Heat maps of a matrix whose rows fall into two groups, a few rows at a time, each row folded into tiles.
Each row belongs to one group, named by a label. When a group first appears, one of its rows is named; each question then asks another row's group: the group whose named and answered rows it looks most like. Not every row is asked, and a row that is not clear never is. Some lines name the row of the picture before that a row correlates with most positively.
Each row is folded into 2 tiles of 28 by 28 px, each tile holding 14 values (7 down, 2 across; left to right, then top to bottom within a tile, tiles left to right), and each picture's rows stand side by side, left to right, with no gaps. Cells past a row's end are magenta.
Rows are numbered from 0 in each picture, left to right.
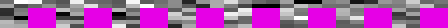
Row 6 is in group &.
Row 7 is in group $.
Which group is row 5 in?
&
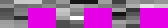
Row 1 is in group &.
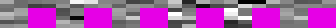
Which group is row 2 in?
&
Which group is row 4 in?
&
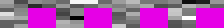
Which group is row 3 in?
&
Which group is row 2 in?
$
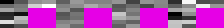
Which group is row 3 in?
$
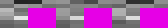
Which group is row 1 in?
&
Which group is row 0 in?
&
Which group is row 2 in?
&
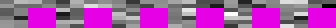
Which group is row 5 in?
$
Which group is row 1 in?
$
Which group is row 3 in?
$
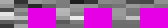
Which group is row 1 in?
&
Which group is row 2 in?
&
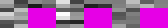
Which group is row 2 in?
$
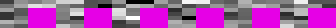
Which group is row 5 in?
$
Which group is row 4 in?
$
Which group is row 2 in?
&
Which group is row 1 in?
$
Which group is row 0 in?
$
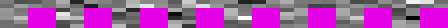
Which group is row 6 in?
&
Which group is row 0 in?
&
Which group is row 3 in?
$
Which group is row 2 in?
$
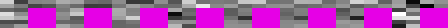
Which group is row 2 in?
&
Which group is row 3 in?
$
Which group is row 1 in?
$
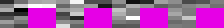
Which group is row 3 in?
&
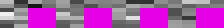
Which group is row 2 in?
&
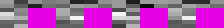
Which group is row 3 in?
&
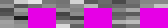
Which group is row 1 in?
$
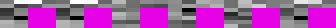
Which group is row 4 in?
$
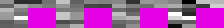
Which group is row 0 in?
&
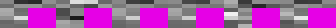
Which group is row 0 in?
&
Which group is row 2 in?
&
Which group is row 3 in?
&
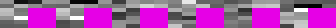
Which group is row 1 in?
&
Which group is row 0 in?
&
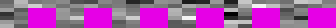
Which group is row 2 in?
&
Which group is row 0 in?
$
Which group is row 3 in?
&
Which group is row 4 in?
$
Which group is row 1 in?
&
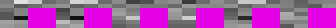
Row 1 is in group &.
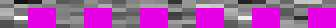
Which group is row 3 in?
$
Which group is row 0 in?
&
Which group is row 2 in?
$
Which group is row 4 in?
&
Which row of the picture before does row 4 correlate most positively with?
2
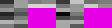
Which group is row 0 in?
$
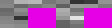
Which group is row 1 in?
&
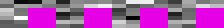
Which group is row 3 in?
$
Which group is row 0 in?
&
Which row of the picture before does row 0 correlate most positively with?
1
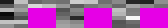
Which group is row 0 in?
$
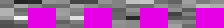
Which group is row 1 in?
&
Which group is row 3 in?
$
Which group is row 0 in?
&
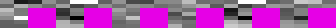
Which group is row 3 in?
$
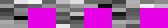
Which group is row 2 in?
$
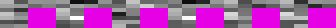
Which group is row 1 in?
&
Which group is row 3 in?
&
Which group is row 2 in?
$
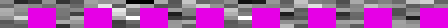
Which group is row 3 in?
$
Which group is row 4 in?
&
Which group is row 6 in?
$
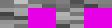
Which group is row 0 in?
$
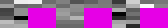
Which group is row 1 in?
&
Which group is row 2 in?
$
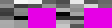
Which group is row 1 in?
$
